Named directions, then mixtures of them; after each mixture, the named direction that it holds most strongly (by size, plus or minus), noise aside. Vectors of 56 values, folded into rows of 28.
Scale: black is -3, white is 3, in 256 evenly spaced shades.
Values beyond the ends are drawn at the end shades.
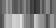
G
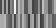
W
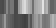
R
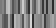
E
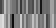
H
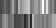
R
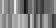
R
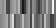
E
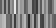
W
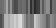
G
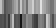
H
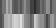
G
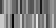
H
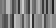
E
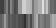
R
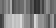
G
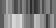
G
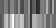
G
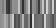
E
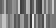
E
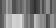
G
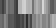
R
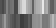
R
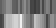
G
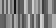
W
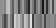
E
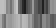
R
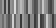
W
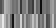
H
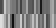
H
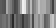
R
